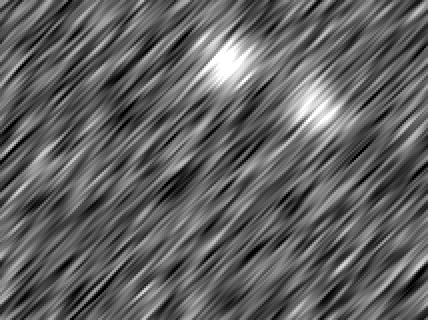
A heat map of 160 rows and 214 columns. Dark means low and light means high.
Bumps: two. Mirror symmetry: none. Odd rows or columns: none. Grain: diagonal, up to the right. Ninth with the highest average: top middle.
